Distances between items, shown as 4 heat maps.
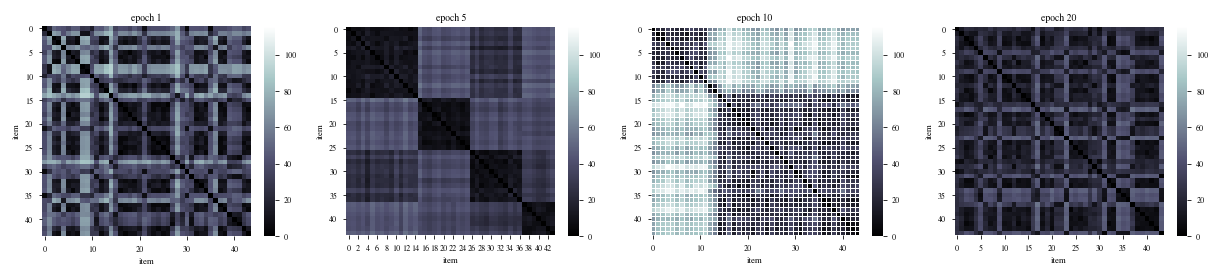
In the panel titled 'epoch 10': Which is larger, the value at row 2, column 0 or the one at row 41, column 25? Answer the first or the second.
the second
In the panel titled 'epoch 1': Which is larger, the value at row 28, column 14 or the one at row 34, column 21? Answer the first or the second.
the second
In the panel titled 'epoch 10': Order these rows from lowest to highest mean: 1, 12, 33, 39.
39, 33, 1, 12
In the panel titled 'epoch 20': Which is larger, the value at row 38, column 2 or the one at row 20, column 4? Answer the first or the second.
the second
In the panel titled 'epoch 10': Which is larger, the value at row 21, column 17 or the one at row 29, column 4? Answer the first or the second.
the second
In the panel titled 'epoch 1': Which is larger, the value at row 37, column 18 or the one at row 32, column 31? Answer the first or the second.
the second
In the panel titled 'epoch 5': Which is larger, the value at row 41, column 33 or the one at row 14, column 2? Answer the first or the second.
the first
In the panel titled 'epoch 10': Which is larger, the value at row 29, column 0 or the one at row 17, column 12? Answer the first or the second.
the first
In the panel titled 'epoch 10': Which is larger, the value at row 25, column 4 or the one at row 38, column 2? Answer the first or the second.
the second
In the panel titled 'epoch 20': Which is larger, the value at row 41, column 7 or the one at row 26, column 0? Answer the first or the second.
the second
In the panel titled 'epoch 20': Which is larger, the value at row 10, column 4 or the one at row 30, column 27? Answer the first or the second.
the second
